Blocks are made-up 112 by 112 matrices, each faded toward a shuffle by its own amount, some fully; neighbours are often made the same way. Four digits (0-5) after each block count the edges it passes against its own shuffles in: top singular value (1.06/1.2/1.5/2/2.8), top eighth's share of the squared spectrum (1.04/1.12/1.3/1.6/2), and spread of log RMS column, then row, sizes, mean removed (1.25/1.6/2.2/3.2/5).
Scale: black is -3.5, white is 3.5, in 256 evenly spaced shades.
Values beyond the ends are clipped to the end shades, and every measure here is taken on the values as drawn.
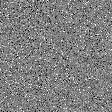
0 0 0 0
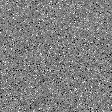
0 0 0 1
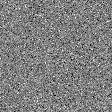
0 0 0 0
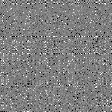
4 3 2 3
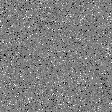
2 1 0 0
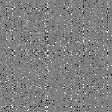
4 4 3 2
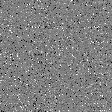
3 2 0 1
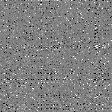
4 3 2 2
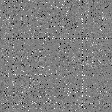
4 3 2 2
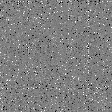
3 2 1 1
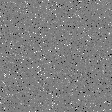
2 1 0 0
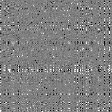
5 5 3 3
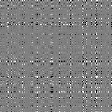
5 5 4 4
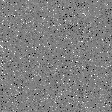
2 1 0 0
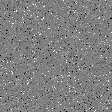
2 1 0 0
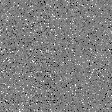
3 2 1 1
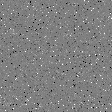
2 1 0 0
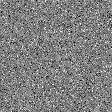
0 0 0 0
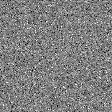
2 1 0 0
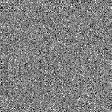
4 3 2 2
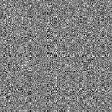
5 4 3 3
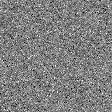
0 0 0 0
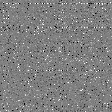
4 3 1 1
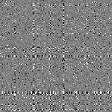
5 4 3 3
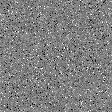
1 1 0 0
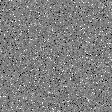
1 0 0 0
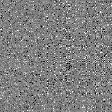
4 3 2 2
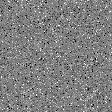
3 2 0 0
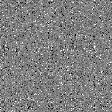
4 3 2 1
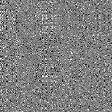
4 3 2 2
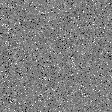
2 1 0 0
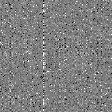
4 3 2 1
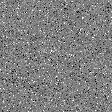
1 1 0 0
